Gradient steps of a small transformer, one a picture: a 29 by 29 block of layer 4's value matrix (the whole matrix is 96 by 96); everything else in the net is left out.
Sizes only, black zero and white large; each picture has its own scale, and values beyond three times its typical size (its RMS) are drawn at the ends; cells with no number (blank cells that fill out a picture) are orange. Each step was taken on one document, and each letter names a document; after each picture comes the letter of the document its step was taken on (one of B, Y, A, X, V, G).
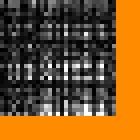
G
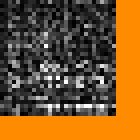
G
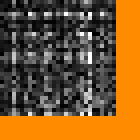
G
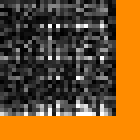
G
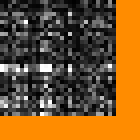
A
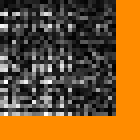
A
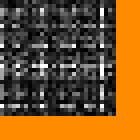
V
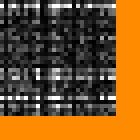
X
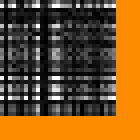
X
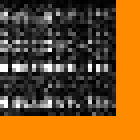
A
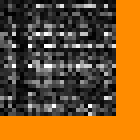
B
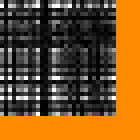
X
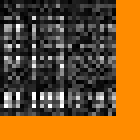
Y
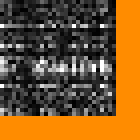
V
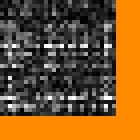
B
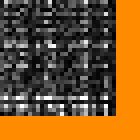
B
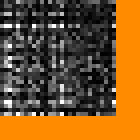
Y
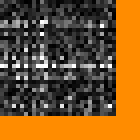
V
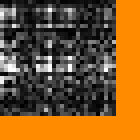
B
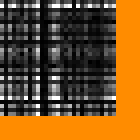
X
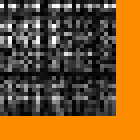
X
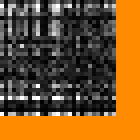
X
